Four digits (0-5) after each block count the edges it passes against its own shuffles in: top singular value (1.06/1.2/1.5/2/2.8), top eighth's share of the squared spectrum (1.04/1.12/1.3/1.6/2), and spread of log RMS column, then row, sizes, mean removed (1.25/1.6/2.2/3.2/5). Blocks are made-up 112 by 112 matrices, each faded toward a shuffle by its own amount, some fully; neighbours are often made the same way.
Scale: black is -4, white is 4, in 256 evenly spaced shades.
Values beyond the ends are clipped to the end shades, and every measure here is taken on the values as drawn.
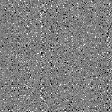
4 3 3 2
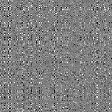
5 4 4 3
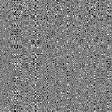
5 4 3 3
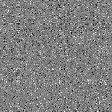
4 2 1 1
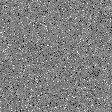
0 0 0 0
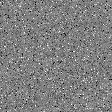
1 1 0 0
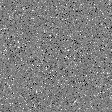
1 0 0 0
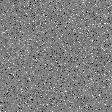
0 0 0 0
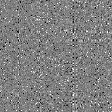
4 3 2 1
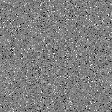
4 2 1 0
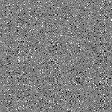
4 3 2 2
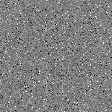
3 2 1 0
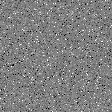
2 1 0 0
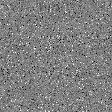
3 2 1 0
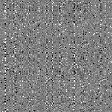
5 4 3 2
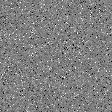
2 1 0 0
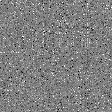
3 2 1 0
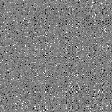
4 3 2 2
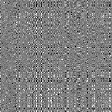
5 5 4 3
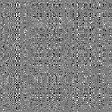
5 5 4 3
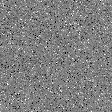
1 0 0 0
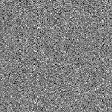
4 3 2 2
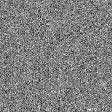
3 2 1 1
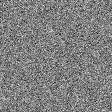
0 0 0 0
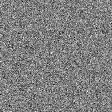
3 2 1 0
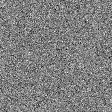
0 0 0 0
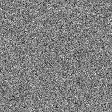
2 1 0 0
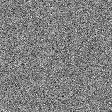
0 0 0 0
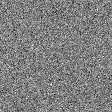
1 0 0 0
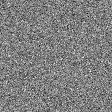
0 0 0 0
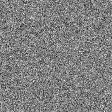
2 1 0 0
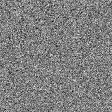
2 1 0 0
